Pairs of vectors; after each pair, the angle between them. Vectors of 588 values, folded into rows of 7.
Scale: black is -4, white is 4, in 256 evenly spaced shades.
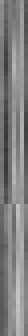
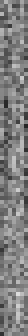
partly aligned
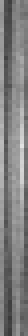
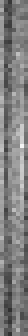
nearly parallel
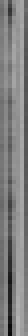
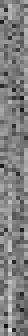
partly opposed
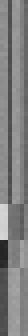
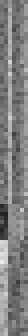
nearly opposite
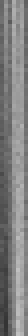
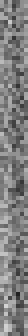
partly opposed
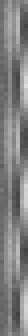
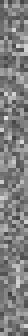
orthogonal
